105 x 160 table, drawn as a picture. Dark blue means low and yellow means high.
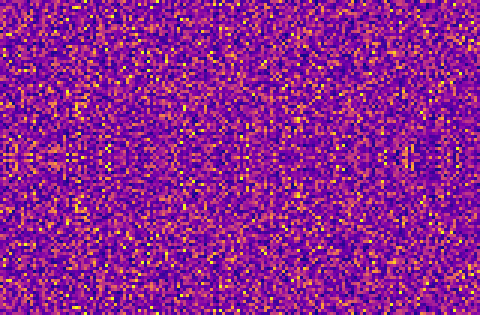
No row or column stands out. It is mirror symmetric from top to bottom. The grain is fine, like static. There are no regular stripes. On average the colour sits 30% of the way up the scale.
